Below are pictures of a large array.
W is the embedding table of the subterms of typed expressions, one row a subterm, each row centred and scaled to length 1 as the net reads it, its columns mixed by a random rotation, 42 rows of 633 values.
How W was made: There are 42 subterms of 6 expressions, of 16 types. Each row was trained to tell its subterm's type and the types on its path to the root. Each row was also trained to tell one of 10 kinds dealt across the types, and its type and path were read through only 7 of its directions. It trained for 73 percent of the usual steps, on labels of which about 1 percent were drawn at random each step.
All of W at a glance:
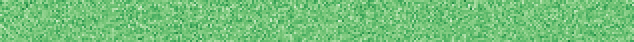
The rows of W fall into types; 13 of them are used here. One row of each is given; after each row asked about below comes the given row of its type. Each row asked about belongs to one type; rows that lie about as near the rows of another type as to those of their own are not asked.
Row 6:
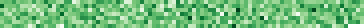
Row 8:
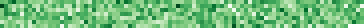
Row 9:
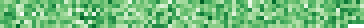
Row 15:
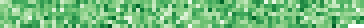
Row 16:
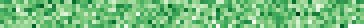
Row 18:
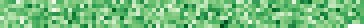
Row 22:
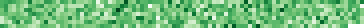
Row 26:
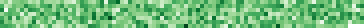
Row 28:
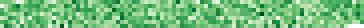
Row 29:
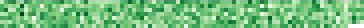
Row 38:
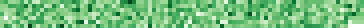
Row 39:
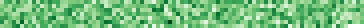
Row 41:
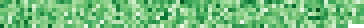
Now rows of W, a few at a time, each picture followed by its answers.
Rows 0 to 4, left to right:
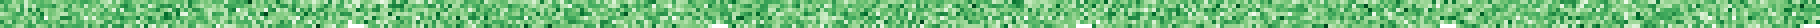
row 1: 28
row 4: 39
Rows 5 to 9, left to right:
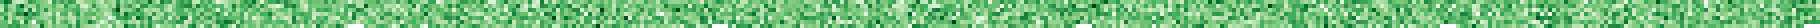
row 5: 41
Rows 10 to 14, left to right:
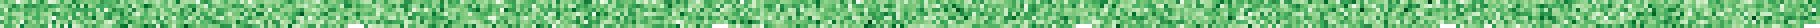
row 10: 28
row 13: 29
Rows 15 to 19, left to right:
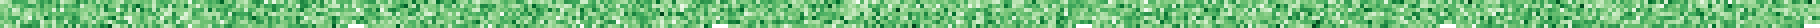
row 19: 15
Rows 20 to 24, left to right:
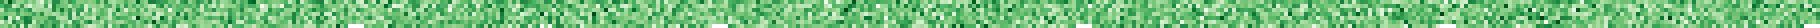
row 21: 29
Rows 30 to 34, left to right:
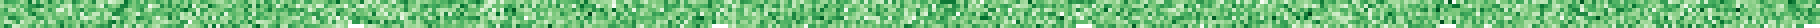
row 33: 39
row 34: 22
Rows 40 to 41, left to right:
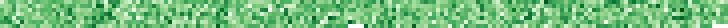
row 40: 9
